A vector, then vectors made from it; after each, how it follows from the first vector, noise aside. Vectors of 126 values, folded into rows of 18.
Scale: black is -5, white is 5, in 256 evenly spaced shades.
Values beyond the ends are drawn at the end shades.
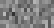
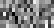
scaled up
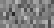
copied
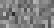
copied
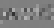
partly zeroed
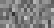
copied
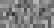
copied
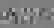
partly zeroed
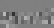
partly zeroed
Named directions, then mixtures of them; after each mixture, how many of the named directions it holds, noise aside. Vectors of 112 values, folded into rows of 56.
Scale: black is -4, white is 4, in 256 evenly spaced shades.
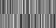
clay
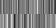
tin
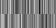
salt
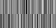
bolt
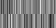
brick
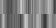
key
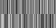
two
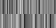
three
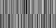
one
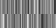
three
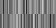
three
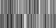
three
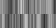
one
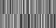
one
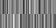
three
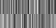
two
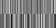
three
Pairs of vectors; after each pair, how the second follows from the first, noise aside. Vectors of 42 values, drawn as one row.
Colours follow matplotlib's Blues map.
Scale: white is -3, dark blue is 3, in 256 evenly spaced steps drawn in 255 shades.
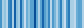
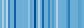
partly zeroed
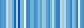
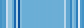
partly zeroed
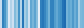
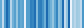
shuffled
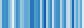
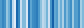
shuffled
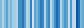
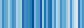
sign-scrambled
